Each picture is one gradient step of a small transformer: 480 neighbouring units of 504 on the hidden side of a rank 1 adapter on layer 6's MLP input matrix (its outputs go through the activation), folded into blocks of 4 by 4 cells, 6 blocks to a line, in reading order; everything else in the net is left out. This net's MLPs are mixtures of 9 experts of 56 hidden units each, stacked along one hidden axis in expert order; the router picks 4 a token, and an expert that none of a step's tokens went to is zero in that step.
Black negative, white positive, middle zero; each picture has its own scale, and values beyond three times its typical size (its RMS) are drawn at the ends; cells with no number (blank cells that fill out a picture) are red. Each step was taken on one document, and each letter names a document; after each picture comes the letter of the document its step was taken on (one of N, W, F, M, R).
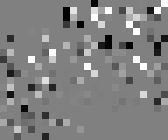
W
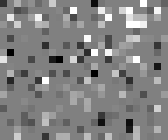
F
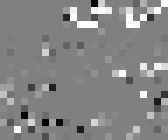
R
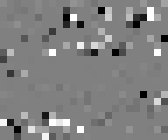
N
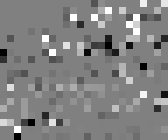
W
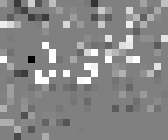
F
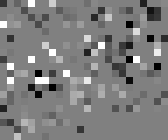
F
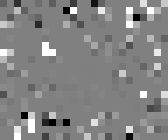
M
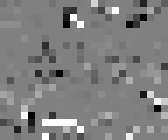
N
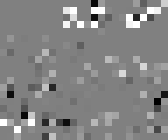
R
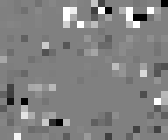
R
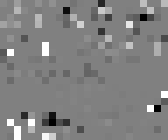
M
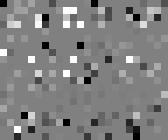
F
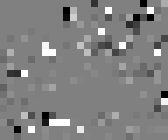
N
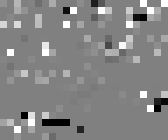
M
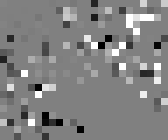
W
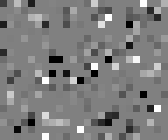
F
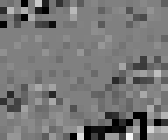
N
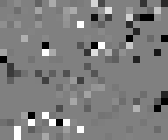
M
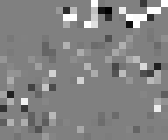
R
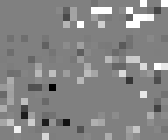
R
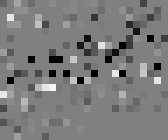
F
